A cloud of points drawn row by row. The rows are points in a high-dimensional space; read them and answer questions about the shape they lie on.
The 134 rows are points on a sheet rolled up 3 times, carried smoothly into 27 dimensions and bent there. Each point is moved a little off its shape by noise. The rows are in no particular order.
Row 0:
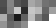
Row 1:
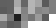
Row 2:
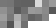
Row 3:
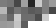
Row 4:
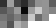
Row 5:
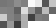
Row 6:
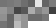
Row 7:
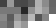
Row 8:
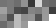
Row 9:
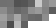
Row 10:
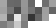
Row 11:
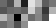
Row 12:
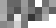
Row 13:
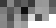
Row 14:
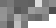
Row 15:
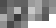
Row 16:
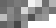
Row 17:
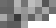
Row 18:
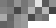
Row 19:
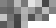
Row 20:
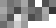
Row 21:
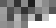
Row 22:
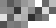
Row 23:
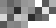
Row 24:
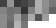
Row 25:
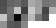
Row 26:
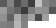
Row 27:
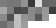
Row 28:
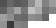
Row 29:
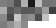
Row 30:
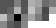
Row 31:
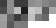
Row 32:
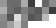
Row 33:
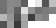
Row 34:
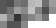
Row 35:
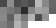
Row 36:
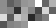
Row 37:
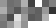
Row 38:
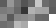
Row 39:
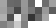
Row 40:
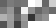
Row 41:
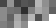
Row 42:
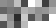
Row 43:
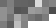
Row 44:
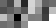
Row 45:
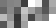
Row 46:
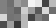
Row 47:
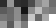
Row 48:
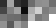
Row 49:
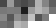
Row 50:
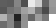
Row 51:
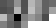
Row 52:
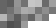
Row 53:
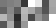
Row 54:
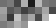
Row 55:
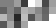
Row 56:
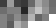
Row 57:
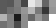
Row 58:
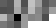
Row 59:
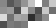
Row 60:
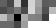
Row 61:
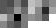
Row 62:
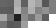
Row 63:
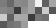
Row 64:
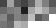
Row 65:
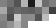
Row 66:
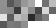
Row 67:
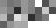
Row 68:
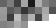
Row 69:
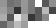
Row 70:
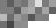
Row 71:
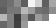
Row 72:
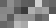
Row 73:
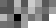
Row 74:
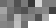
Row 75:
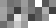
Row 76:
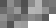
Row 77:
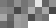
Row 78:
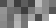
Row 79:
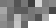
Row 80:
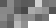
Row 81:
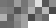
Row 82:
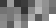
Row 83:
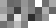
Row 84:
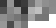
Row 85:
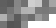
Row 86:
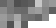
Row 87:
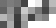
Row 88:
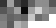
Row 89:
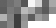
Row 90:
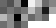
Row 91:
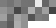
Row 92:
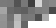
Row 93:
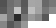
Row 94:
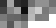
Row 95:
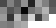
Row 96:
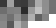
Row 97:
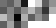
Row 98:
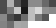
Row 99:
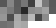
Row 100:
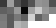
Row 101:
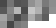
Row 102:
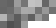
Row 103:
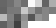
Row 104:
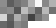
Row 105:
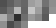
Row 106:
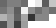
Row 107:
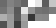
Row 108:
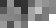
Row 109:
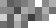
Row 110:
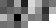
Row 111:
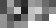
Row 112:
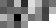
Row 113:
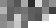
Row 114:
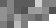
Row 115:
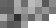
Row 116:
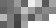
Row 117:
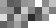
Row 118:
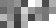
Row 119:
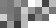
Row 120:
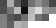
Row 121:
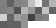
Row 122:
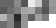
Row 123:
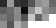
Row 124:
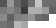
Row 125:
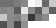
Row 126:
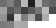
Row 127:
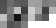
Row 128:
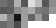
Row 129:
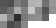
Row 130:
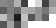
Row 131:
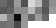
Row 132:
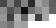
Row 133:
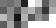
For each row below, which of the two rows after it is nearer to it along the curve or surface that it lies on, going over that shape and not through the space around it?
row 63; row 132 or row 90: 132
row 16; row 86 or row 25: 25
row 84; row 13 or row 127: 127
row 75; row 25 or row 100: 100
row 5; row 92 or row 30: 30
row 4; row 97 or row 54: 54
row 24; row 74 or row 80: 74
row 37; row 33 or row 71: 33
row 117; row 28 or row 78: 78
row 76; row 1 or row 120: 1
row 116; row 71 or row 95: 71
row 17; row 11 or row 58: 58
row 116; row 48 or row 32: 48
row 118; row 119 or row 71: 119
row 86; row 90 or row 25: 25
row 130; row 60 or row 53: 53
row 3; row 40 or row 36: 36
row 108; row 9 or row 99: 99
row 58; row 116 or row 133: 116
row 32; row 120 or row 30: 120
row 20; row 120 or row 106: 106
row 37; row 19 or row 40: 40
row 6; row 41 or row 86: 86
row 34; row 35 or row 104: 35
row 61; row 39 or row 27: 27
